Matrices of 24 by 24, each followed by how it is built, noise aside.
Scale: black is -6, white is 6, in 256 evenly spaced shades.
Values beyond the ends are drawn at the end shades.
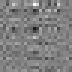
low rank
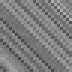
Toeplitz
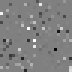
sparse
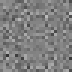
low rank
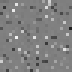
sparse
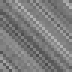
Toeplitz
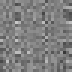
low rank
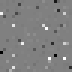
sparse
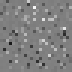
sparse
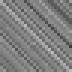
Toeplitz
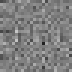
low rank
